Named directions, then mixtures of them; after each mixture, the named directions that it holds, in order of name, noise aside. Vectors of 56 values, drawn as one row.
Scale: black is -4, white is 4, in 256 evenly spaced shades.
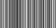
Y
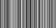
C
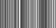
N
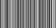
C, N, Y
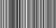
C, N, Y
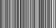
C, N, Y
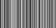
C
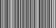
C, N, Y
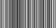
Y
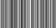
C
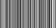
C, N, Y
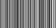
C, N, Y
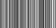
N, Y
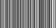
C, N, Y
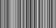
C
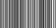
N, Y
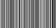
C, N, Y
